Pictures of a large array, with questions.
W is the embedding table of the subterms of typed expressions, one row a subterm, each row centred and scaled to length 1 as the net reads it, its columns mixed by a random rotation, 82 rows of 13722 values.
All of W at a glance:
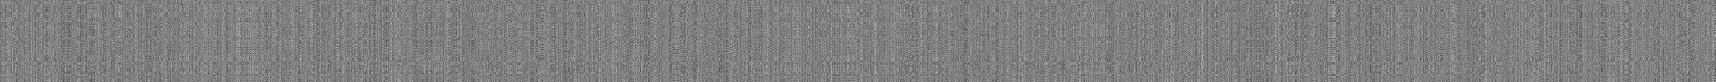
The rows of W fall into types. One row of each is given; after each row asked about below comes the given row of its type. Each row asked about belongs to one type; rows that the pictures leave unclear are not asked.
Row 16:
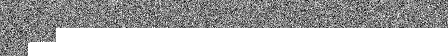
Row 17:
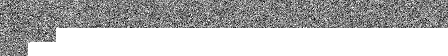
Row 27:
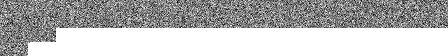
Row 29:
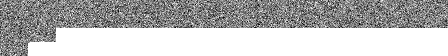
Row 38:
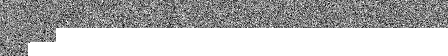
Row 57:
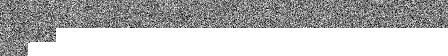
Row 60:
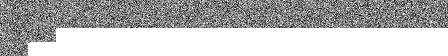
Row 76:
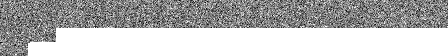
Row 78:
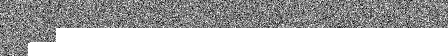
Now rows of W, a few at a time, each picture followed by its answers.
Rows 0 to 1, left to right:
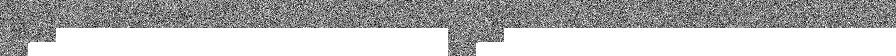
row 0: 57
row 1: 78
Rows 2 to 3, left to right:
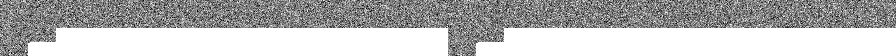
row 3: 78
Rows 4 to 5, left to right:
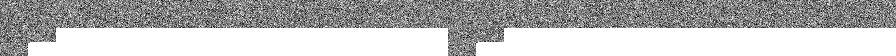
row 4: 76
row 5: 57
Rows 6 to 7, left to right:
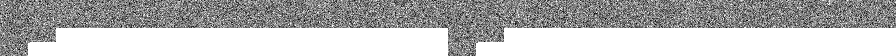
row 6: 60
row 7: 76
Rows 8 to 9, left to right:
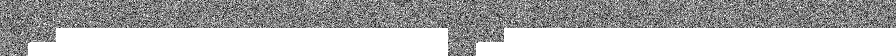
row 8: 60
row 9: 76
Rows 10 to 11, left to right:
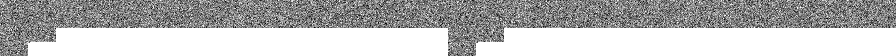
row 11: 76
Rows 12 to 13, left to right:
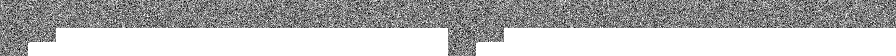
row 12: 16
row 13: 16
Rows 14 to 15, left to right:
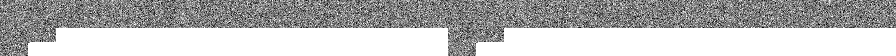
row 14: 16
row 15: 57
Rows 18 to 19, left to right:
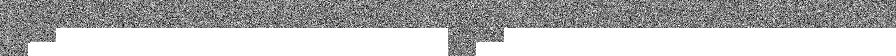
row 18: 38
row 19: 17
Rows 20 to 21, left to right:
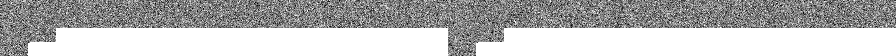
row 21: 38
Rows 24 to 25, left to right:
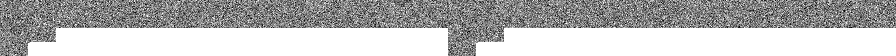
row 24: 60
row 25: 16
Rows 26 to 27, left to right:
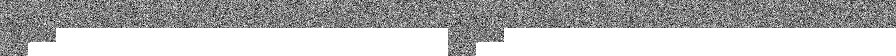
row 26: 27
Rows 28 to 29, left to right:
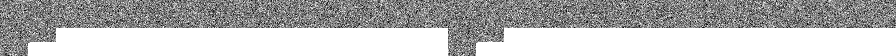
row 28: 78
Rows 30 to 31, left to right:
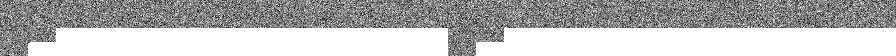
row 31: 17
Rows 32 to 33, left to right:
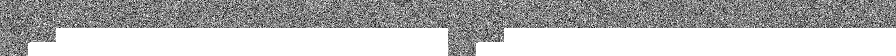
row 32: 60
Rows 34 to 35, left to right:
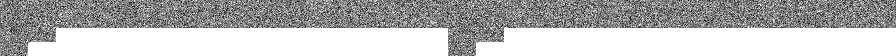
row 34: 17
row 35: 17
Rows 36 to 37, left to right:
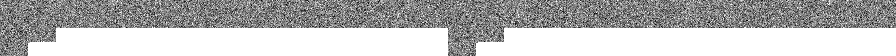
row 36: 16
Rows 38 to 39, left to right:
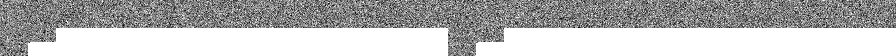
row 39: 60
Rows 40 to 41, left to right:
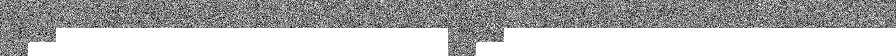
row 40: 29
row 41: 17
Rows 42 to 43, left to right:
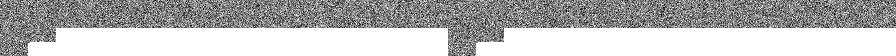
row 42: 29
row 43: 27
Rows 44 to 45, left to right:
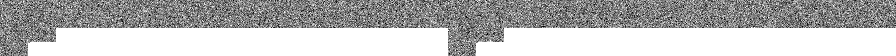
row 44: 17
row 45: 29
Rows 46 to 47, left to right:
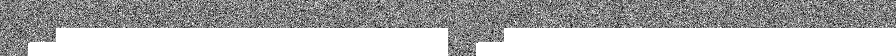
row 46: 16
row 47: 38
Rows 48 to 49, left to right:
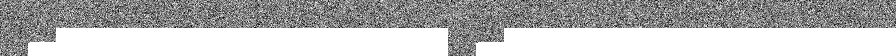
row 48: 29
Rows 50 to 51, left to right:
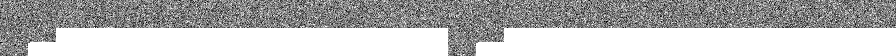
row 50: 76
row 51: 78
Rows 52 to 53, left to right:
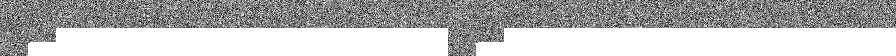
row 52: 76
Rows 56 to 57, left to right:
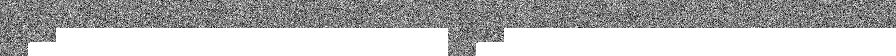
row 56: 76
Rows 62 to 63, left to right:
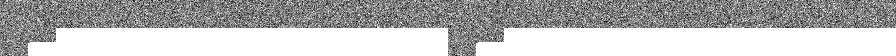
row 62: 78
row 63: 78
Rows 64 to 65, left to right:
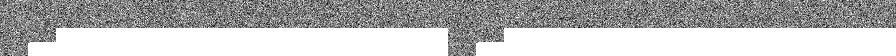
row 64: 78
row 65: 60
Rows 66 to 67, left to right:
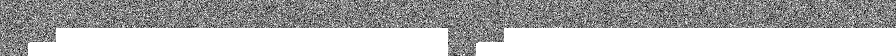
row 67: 78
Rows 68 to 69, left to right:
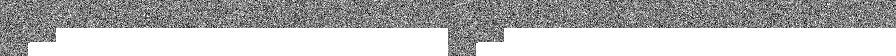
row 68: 76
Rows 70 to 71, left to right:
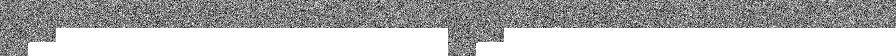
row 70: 16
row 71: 76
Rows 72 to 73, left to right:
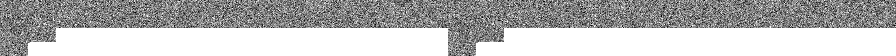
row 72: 60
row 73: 27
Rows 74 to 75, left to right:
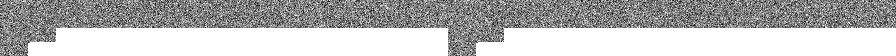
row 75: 78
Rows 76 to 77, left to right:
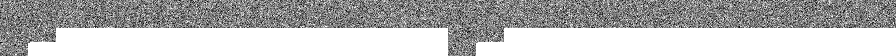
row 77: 16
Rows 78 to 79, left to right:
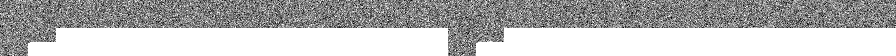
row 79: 29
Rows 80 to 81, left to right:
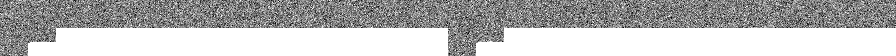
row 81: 29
